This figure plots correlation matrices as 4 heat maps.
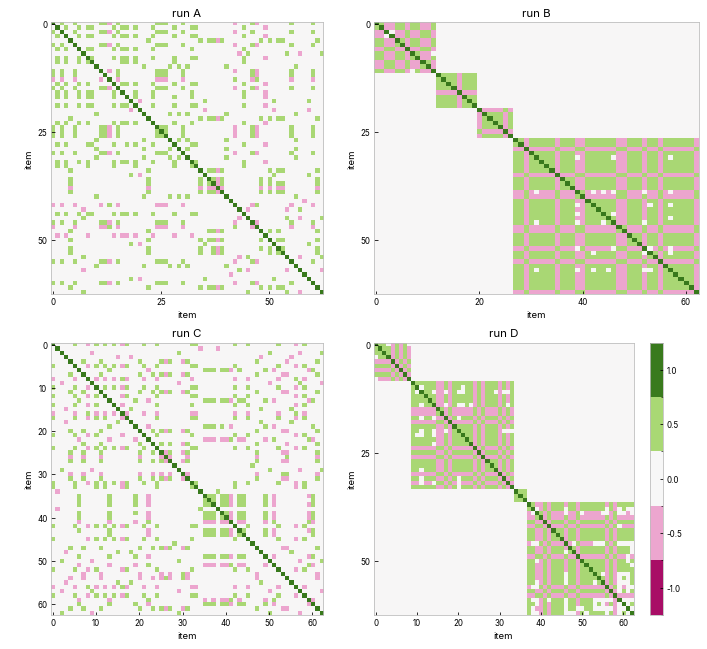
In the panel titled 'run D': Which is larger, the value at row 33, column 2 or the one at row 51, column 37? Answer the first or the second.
the second
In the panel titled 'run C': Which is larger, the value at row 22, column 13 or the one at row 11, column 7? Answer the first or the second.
the second
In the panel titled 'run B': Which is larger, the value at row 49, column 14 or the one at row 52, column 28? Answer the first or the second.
the first
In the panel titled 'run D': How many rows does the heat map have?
63
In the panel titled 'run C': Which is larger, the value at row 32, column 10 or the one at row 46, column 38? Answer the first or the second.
the first
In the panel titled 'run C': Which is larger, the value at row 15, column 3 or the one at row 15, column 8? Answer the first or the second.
the second
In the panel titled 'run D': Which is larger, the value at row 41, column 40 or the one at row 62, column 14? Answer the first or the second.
the second
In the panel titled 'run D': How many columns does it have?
63
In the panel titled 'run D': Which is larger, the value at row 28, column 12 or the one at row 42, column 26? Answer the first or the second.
the first
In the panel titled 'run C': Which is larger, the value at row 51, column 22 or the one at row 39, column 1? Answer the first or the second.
the first
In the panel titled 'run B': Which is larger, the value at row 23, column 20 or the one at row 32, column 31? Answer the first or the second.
the second
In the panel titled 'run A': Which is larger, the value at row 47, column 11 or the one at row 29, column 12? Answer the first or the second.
the second
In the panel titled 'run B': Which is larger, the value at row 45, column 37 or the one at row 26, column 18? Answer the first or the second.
the first
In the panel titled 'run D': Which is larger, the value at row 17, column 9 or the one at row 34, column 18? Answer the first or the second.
the first
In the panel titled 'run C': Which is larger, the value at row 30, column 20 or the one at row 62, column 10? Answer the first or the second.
the second
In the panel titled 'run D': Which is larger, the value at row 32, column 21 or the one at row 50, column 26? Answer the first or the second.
the second
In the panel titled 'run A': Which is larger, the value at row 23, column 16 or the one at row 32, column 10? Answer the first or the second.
the first
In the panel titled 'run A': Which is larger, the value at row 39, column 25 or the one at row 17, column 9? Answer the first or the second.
the second
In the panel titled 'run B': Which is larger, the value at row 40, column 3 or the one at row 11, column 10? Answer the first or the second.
the first
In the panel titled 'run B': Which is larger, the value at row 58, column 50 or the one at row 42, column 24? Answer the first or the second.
the first
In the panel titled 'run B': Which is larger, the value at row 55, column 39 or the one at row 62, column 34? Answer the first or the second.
the first
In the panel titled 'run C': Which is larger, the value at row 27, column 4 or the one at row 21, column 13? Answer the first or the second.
the first
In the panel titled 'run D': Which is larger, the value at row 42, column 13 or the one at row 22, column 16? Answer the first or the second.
the first
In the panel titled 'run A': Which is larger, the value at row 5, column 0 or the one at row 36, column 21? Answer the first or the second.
the first
